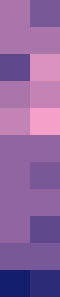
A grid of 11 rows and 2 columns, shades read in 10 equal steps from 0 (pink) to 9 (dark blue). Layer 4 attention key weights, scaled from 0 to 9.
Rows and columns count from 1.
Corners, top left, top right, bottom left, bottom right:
3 5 9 8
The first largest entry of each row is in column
2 1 1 1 1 1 2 1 2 1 1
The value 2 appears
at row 4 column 2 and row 5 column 1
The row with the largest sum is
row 11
